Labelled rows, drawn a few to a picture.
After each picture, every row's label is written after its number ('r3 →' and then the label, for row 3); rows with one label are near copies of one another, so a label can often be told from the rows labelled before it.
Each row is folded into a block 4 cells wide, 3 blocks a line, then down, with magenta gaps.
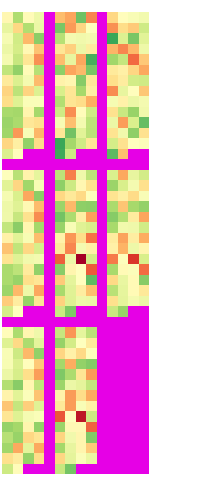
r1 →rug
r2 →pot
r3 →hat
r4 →rug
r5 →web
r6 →web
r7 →rug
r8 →web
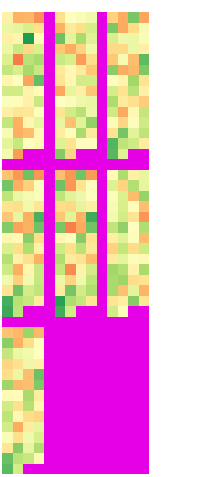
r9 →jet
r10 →hat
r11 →pot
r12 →pot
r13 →pot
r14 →rug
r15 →pot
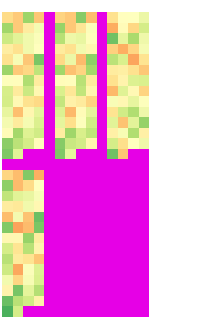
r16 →pot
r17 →pot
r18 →hat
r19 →pot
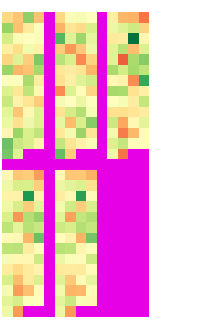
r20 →pot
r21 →hat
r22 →jet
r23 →jet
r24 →jet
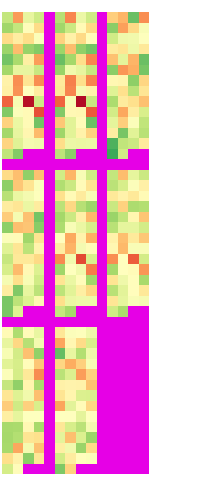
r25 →web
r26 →web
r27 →pot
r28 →pot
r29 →web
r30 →web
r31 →rug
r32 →hat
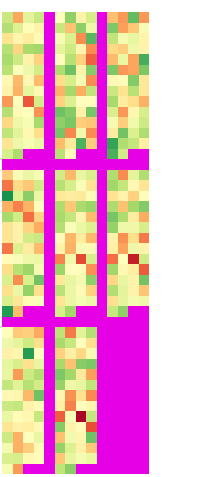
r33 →web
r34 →rug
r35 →pot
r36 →hat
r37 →web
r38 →web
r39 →jet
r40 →web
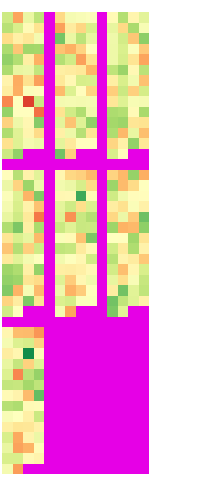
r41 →web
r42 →hat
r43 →rug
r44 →rug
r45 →jet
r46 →pot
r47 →jet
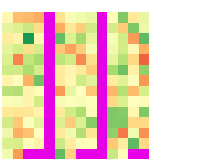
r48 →jet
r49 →hat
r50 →rug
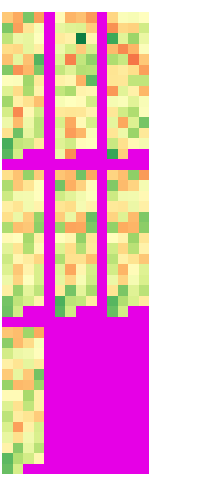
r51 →pot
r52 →jet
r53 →hat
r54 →pot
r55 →pot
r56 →pot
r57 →pot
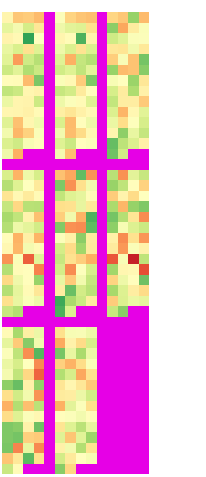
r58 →jet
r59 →jet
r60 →pot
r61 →web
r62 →pot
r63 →web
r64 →rug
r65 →hat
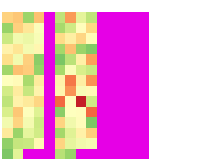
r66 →pot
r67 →web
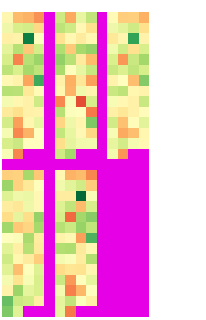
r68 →jet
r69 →web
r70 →jet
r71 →pot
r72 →jet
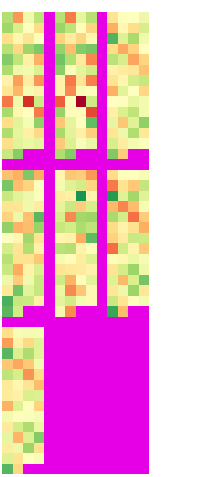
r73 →web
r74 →web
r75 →hat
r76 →pot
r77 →jet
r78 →hat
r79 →hat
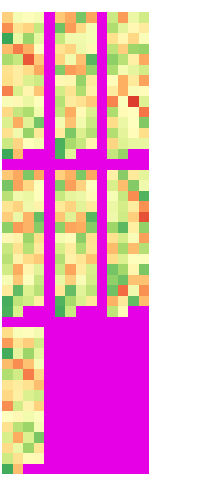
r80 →hat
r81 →pot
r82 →web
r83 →pot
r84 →pot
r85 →rug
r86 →hat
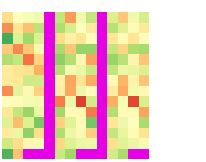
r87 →hat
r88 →web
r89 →web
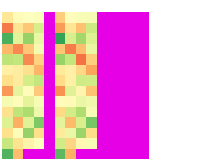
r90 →hat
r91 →hat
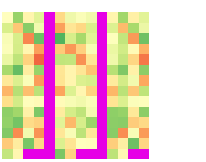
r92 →rug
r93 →hat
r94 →rug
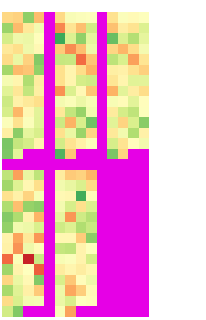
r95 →pot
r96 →hat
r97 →hat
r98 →web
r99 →jet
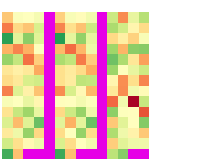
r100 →hat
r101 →hat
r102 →web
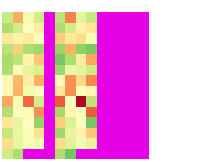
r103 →web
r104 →web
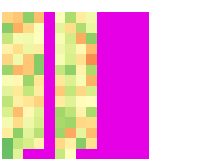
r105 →pot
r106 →rug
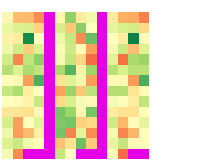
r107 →jet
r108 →rug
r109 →jet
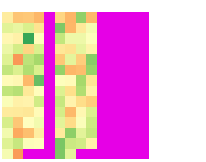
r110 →jet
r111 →pot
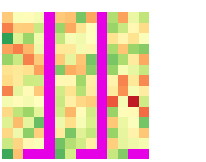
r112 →hat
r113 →pot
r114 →web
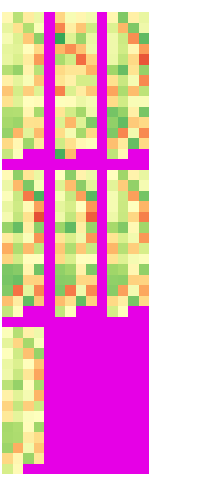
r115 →rug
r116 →hat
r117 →rug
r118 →rug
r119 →rug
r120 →rug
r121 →rug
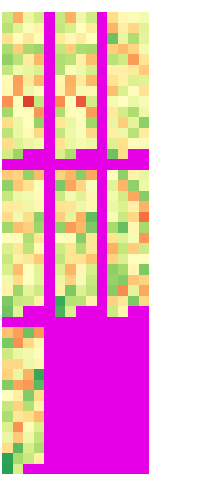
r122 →web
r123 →web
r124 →hat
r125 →pot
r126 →pot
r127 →rug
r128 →pot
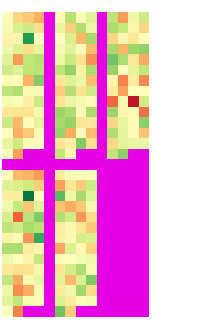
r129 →jet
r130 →rug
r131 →web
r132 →jet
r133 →hat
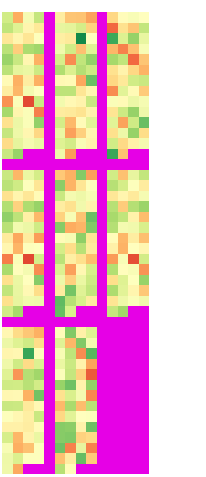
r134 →web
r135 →jet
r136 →hat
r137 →web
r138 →pot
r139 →web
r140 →jet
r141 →rug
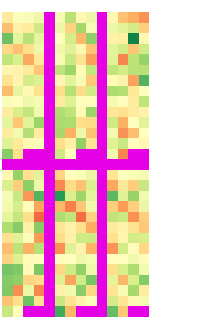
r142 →hat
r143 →rug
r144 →jet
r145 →rug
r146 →hat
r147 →hat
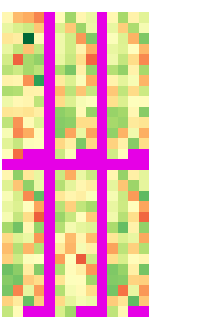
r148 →jet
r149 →rug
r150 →rug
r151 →rug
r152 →web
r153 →rug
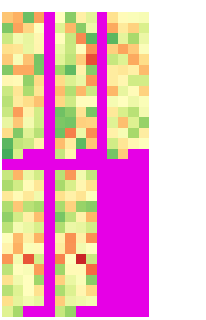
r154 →pot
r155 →rug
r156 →hat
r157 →web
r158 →web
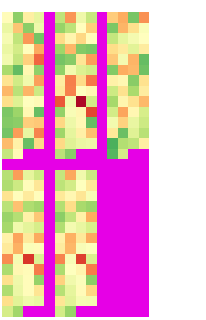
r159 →rug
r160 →web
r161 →pot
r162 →web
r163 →web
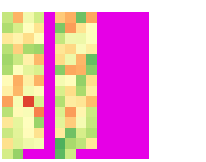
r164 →web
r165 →pot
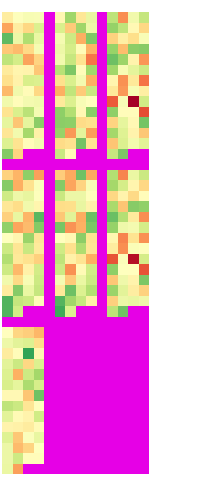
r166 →hat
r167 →rug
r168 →web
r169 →pot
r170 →pot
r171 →web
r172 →jet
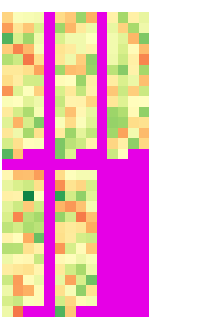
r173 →hat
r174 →pot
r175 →rug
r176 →jet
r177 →hat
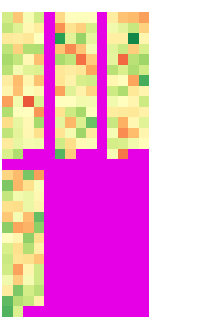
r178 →web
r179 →hat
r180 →jet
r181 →pot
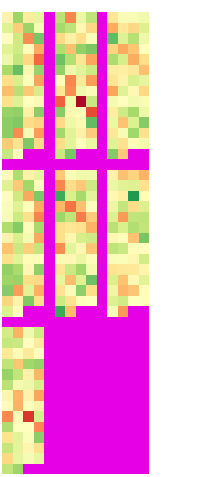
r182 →rug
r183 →web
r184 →hat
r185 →rug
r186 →hat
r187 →jet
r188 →web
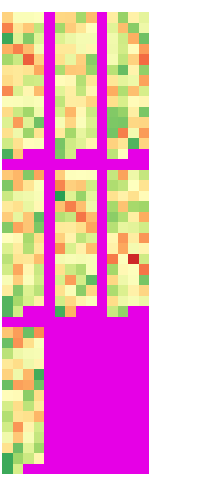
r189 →hat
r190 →pot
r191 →rug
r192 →pot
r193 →hat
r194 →web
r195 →pot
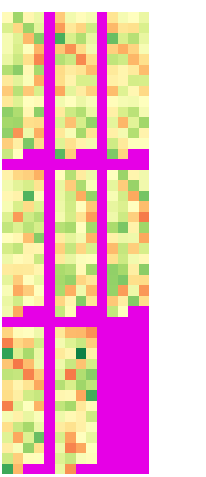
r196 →rug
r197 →hat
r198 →hat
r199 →jet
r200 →rug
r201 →rug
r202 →hat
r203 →jet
